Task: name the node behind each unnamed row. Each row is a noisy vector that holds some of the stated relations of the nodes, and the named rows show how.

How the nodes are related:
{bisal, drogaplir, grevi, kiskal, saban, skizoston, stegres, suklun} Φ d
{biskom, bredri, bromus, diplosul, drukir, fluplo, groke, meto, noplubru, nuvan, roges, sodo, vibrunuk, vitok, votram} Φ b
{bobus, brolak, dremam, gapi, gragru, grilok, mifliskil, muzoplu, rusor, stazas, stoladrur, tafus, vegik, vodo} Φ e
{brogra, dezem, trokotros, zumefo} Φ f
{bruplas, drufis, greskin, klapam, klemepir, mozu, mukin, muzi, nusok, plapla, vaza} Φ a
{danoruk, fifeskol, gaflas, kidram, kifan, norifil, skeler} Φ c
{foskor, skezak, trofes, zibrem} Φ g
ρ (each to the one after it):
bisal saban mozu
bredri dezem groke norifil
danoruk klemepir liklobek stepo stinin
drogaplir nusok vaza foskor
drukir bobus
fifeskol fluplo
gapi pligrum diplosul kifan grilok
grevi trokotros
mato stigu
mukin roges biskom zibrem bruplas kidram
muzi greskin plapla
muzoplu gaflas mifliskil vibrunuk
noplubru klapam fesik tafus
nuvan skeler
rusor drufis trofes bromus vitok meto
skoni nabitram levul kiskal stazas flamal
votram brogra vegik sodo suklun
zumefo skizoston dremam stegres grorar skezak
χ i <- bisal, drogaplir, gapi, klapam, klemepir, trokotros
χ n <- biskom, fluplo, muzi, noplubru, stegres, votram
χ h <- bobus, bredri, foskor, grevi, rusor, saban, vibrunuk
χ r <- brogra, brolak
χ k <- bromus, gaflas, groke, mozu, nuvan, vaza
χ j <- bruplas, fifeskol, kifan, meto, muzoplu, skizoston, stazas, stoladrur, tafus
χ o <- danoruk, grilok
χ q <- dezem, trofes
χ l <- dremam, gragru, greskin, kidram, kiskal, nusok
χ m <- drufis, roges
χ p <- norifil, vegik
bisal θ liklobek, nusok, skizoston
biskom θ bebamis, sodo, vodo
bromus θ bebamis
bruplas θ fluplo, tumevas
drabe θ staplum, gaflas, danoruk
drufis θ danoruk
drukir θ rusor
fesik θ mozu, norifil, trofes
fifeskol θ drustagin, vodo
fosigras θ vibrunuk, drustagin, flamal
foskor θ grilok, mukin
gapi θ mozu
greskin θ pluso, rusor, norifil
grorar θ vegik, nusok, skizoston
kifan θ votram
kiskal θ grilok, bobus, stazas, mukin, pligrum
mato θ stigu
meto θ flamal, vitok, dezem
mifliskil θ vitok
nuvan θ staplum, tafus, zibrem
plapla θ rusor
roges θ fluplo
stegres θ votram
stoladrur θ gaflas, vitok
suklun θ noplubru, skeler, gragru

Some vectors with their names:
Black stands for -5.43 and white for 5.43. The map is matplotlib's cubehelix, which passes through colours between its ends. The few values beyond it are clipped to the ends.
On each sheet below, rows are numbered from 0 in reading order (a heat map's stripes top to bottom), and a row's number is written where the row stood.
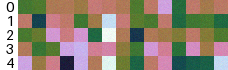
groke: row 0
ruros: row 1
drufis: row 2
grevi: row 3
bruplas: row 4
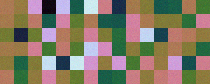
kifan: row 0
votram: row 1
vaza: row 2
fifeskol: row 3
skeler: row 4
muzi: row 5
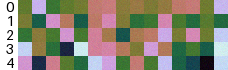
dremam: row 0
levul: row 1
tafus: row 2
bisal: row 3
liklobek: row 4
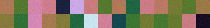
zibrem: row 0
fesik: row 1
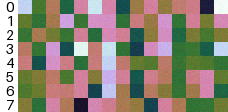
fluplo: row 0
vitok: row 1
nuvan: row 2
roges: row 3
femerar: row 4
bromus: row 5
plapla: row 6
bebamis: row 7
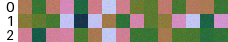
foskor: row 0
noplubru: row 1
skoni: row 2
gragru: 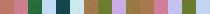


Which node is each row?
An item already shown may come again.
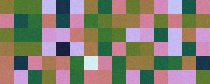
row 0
noplubru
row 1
danoruk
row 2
brogra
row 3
noplubru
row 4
drabe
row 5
gapi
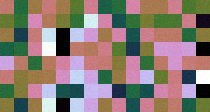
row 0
muzi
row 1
fesik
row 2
pligrum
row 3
stigu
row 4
drogaplir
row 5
vegik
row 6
mato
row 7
pligrum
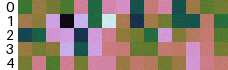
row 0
nuvan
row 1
kifan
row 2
norifil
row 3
mozu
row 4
kiskal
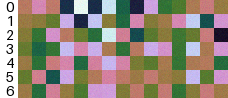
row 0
stegres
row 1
noplubru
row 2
fesik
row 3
dezem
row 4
foskor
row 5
rusor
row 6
kidram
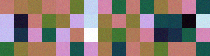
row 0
greskin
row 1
tumevas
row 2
grorar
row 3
drukir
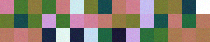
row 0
skizoston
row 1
gaflas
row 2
stegres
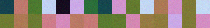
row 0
stazas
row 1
zumefo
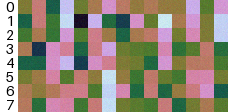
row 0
rusor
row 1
stazas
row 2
tafus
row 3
stinin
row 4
norifil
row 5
meto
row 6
greskin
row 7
skezak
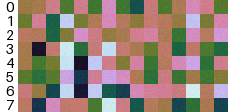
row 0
biskom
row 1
rusor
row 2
trokotros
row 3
pluso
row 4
mukin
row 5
trofes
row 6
grilok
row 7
drabe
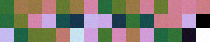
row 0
suklun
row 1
mato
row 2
nusok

